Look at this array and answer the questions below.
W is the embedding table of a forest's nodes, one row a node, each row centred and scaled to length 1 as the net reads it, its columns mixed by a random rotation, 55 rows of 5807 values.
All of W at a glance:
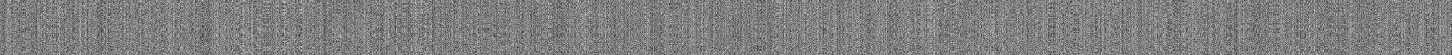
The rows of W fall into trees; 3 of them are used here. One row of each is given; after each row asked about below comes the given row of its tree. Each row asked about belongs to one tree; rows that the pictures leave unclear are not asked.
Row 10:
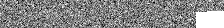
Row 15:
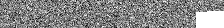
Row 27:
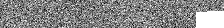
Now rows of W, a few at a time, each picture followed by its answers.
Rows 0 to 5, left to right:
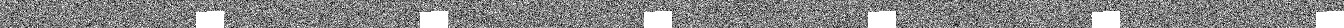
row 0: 10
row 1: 10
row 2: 10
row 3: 27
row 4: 27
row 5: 15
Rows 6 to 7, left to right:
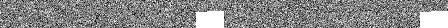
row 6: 10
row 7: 27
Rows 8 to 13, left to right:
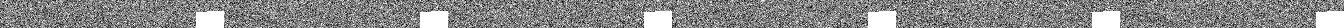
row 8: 27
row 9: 10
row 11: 27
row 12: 10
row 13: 10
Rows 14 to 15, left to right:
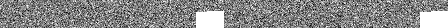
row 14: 15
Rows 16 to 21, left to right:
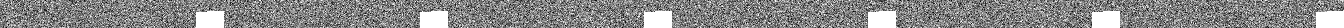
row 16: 27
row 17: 10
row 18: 27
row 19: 15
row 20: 27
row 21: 15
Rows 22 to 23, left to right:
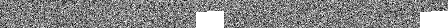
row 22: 27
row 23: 15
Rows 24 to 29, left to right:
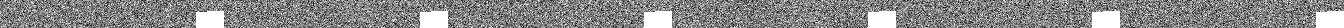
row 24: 10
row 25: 27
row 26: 27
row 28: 15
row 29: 15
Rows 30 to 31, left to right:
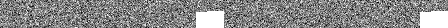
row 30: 15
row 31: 10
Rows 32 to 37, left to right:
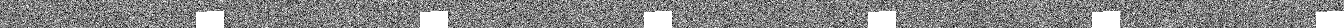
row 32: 15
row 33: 27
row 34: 27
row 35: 27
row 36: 27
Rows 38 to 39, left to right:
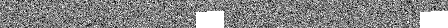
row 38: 10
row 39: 15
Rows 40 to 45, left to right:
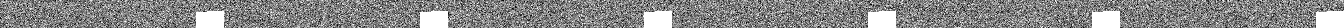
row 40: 27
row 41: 10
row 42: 27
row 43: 15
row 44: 27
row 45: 15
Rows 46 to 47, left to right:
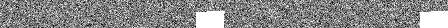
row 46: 10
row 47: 10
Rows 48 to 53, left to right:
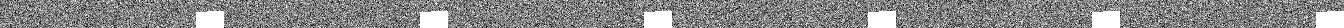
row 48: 15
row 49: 10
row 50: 10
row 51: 27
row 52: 27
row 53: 15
